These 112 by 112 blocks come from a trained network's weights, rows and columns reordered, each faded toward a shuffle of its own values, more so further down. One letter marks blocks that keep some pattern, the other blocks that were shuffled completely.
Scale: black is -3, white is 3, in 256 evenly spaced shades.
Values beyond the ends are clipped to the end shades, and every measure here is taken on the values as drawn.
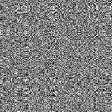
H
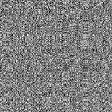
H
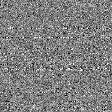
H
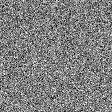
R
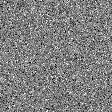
R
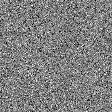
R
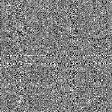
H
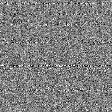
H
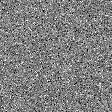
R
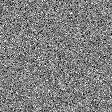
R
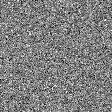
R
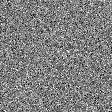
R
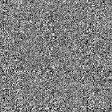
H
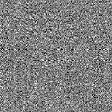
H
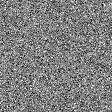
R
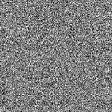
H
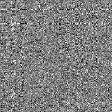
H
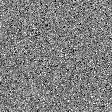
R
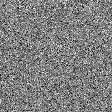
R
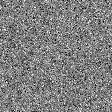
R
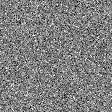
R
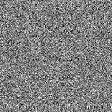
H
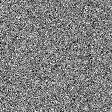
R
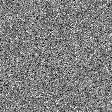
R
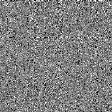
H
